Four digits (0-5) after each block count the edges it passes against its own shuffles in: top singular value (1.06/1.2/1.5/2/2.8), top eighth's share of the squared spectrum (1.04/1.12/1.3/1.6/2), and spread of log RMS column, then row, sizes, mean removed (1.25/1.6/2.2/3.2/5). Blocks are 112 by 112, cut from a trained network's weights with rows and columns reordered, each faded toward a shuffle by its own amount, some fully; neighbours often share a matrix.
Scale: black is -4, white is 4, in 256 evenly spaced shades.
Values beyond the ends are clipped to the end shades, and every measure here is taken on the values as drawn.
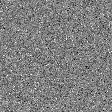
0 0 0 0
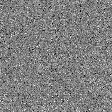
1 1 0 0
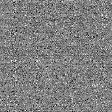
2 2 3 1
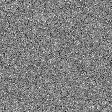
0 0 0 0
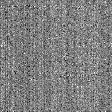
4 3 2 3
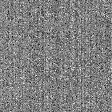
3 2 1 2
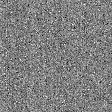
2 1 0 0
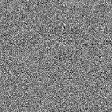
4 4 2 2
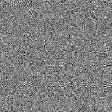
4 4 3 2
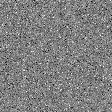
0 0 0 0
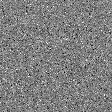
0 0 0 0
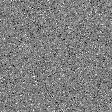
0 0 0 0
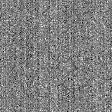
3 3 1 2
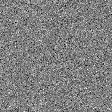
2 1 0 0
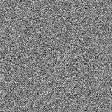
3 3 1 1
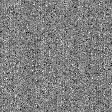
2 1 0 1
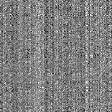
4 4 2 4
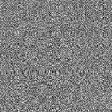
4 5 3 2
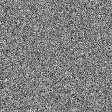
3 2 1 0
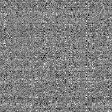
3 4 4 1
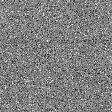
1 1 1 0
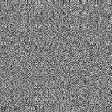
4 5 3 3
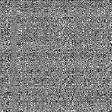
3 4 4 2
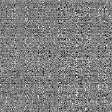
3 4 4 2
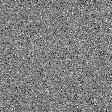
1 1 0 0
